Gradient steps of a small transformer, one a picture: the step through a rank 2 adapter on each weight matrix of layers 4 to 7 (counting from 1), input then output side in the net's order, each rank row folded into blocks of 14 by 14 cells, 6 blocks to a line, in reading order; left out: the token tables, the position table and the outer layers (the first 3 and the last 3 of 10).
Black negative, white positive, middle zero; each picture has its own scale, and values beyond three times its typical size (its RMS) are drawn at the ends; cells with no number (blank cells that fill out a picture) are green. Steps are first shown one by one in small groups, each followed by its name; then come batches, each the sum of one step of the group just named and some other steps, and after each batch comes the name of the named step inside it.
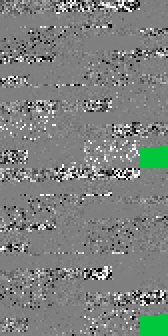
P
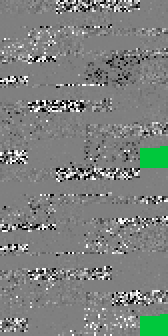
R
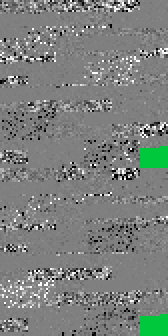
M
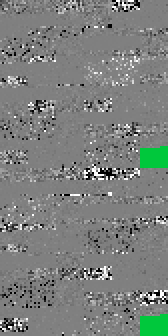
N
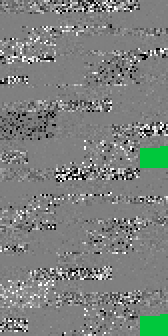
M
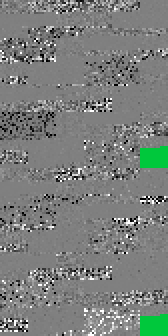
M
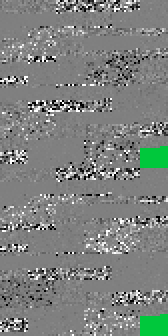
R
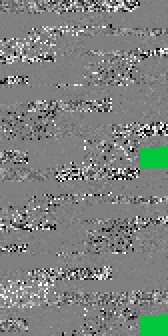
M
